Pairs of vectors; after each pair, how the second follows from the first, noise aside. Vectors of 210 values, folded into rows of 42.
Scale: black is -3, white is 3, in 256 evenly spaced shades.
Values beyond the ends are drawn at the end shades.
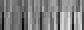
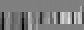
partly zeroed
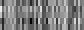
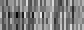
wrapped around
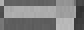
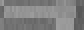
shrunk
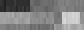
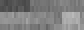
shrunk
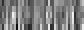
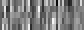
wrapped around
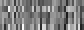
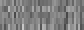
shrunk
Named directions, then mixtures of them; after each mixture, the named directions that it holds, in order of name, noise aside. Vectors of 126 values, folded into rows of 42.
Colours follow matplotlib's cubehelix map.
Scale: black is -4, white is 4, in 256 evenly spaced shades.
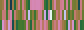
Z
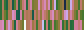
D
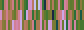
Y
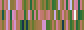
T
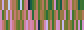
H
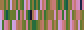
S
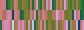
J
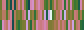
Z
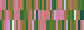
J, T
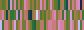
S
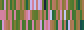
Y, Z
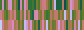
D, H, S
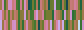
H, S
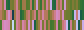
J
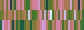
T, Z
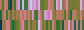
H, S, Z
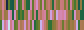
D, J, Z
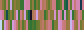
S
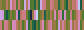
S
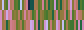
H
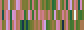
T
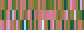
D, T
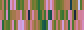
T, Z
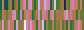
D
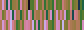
H, J, Z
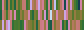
D, Z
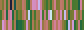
Z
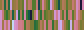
J, S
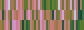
T, Y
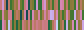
J, Y, Z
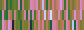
H, Y, Z
